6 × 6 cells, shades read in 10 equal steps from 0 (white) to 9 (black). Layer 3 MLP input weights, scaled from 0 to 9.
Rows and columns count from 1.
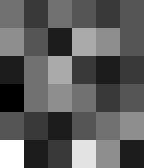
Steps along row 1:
up down up up down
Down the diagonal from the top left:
5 6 3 5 5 8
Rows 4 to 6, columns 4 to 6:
5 7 6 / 6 5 4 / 1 4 8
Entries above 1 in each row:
6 6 6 6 6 4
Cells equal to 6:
7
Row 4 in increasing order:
4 5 5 6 7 9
